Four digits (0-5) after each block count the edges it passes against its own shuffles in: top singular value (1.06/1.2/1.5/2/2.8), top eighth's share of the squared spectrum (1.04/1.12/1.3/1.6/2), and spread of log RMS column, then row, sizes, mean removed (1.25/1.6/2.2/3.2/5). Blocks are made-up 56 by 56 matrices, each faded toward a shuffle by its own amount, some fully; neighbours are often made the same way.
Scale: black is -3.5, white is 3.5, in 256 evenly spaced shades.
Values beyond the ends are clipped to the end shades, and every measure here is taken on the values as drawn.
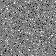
0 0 0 0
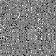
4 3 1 2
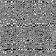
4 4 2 3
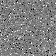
2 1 0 0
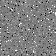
1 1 0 0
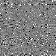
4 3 1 2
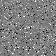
1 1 0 0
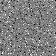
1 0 0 0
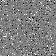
2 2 0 1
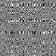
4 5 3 3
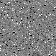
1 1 0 0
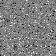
3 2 0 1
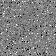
1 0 0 0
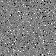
1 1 0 0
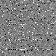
3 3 0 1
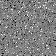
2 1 0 0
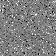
0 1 0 0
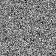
1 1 0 0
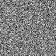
2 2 0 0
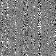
2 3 3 0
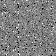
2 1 1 0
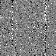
2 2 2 0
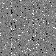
2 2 1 0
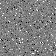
0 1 0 0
